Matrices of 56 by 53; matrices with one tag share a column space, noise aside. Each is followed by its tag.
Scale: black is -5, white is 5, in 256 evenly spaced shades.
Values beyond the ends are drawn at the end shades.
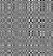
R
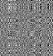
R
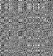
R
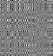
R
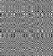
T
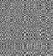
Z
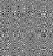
T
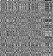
R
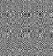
T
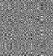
Z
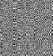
Z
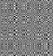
Z
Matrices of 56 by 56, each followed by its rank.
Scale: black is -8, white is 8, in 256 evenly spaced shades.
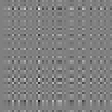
one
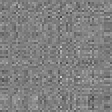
five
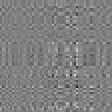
three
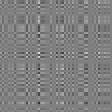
one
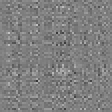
five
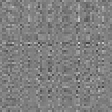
five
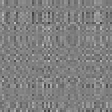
three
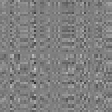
three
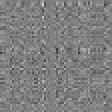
five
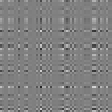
one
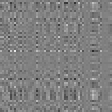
three
